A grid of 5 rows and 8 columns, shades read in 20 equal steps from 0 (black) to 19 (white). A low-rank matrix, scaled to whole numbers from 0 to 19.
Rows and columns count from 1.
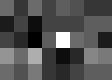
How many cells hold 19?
1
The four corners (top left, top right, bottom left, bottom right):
8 4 8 7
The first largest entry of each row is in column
1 7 5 3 3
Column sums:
34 26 31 25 35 27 35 29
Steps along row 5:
down up down down up up same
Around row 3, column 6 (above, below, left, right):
5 3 19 7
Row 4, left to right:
11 8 13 4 1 3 10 9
